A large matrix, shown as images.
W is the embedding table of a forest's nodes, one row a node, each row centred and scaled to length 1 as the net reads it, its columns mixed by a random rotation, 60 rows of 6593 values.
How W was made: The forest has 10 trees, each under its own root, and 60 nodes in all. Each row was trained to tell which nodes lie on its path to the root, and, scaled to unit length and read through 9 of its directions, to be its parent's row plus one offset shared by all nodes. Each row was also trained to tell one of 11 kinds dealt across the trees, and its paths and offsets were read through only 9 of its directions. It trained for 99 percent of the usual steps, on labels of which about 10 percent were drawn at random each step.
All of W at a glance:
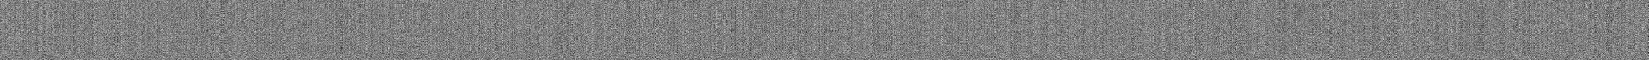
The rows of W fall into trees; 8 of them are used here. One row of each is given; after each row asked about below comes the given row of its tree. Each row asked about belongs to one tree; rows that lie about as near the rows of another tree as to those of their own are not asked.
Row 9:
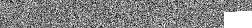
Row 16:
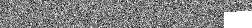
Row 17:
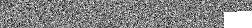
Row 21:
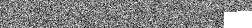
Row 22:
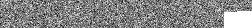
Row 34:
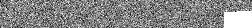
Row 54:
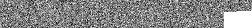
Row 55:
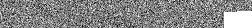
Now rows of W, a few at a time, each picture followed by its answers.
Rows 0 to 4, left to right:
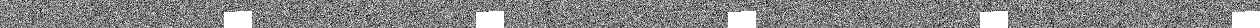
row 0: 22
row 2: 17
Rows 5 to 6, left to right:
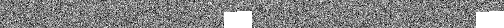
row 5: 55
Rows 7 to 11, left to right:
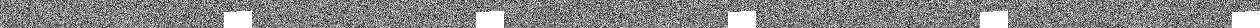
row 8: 17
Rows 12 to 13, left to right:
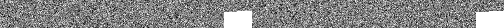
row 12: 54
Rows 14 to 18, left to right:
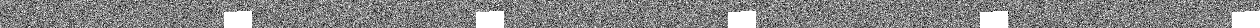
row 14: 54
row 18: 54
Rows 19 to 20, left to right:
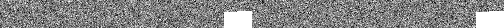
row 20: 9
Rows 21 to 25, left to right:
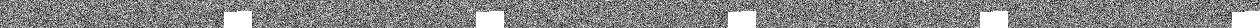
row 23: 17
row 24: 9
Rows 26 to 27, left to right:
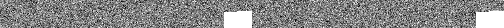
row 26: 54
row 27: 17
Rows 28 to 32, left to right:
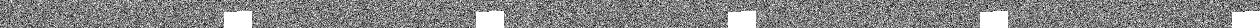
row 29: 34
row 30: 22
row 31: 17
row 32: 17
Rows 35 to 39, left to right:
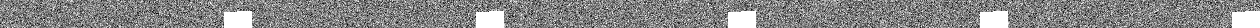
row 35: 55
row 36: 17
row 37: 54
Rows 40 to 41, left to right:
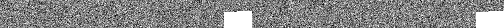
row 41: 54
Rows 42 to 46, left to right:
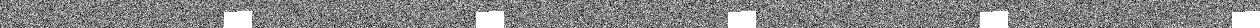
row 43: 21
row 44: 54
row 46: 9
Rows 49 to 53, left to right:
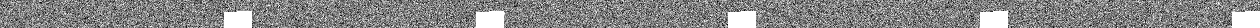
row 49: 34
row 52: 17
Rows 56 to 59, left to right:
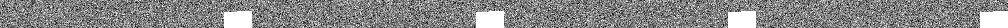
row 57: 54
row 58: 9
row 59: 34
